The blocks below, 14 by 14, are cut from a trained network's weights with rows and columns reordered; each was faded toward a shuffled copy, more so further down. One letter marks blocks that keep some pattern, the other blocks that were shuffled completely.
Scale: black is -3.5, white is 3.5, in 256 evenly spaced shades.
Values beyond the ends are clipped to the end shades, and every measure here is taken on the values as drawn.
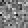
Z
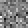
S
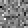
Z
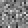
Z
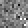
Z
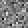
Z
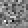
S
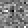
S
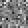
S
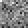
Z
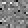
Z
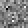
Z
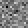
S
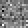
Z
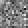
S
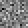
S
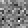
S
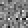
S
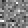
S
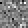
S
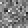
S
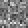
S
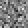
Z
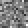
Z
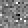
Z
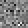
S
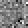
Z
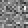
S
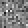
Z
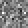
Z
